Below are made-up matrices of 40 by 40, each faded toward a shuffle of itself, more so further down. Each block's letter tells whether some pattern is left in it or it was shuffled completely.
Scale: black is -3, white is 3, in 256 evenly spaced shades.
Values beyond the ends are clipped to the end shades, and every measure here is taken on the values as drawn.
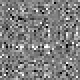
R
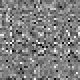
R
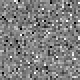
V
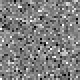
V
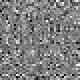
R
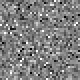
V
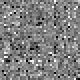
R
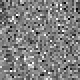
V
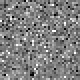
V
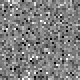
V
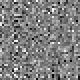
R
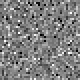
V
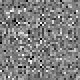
R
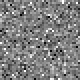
V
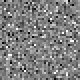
V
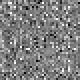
R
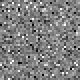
V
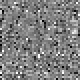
R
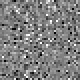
R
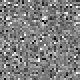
R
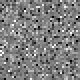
V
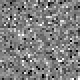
V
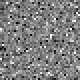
V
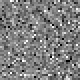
V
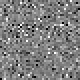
R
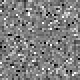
V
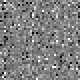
R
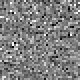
V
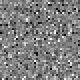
R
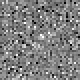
R
